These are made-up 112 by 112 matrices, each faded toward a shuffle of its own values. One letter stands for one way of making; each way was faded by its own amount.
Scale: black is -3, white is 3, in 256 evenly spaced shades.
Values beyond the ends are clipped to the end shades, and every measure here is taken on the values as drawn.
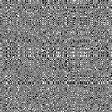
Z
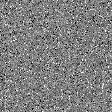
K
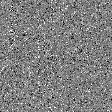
K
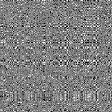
Z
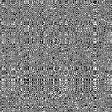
Z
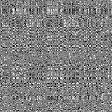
Z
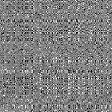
Z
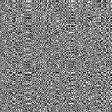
Z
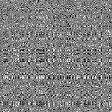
Z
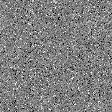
K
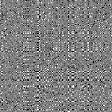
Z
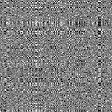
Z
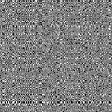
Z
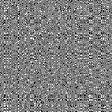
Z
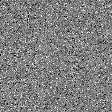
K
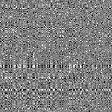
Z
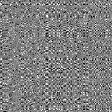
Z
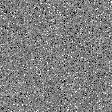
K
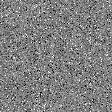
K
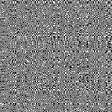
Z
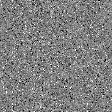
K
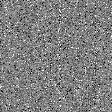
K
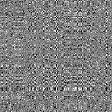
Z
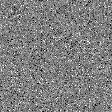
K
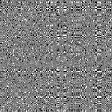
Z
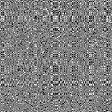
Z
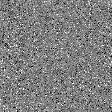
K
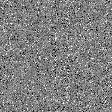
K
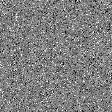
K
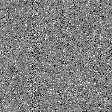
K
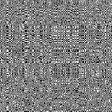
Z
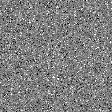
K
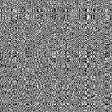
Z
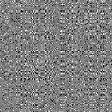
Z
